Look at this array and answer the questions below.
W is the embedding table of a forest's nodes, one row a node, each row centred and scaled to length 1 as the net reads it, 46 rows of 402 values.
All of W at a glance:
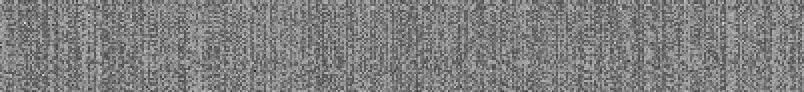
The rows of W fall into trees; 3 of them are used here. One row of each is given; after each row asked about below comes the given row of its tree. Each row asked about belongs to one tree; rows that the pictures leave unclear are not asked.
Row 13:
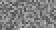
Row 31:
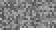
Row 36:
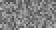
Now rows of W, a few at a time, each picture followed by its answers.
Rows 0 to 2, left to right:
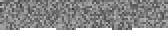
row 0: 36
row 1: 36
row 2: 13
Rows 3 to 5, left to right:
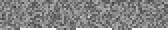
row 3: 31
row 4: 31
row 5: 36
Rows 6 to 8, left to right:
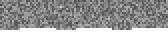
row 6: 13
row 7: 36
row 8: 13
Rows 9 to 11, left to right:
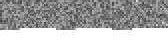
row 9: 36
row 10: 13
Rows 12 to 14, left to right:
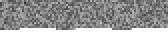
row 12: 36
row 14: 36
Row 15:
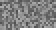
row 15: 36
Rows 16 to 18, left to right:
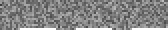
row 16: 13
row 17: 36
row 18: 36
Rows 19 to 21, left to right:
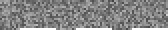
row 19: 13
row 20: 36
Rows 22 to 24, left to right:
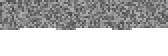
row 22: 36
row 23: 13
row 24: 13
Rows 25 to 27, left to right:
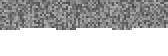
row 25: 13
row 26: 13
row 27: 36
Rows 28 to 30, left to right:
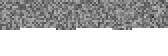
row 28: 13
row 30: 31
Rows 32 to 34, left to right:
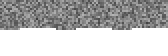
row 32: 13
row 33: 13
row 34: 13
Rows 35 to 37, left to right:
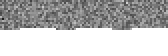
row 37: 13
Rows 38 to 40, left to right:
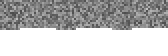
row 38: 13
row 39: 36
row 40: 13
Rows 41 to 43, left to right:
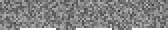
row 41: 36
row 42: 36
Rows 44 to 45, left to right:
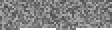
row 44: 13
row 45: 36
